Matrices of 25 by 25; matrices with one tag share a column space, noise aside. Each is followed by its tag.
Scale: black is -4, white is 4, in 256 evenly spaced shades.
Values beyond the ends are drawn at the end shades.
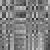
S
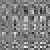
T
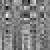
S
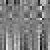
S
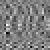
T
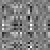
T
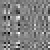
T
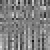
S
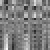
S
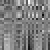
S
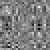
T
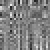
S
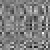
T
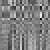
S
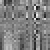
S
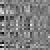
T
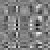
T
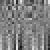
S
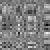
T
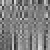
S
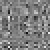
T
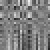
S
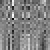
S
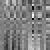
S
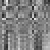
S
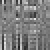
S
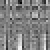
S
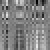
S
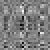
T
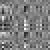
T
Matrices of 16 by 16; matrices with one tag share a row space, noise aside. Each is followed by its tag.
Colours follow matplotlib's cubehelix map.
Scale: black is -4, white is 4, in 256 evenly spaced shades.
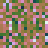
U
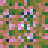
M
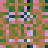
M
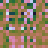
M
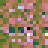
M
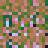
U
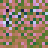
U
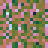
U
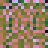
U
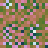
U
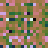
M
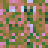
M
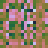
M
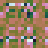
M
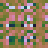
M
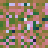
M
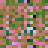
M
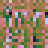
U
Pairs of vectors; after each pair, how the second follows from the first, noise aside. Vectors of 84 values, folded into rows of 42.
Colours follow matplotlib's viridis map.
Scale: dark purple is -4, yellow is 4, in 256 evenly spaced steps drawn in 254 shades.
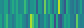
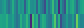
sign-scrambled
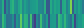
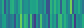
copied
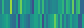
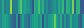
copied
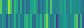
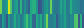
copied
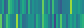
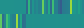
partly zeroed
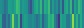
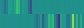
partly zeroed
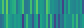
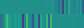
partly zeroed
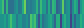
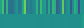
partly zeroed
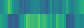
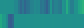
partly zeroed
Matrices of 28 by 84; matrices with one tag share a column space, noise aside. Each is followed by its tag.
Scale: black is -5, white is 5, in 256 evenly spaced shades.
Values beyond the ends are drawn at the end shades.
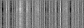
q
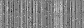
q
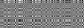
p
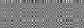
p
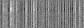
q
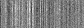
q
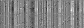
q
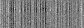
q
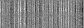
q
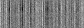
q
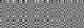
p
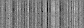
q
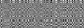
p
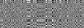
p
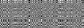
p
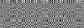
p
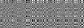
p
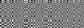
p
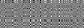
p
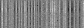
q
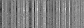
q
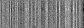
q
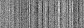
q
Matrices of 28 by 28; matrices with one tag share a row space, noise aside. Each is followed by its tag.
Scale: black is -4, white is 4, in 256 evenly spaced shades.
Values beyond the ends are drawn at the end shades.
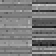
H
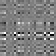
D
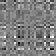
D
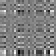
D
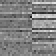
H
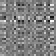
D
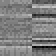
H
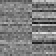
H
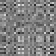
D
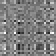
D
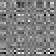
D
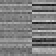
H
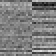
H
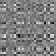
D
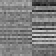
H
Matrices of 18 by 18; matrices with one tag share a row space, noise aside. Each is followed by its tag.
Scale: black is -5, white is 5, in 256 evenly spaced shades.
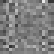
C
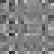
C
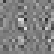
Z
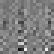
Z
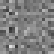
C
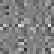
Z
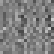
Z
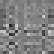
C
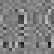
Z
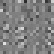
Z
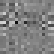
C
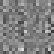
Z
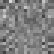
C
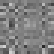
C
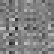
C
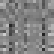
C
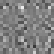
Z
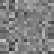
C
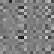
Z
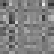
C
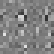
Z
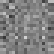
C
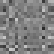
C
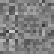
C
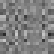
C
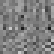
Z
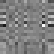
C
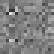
C
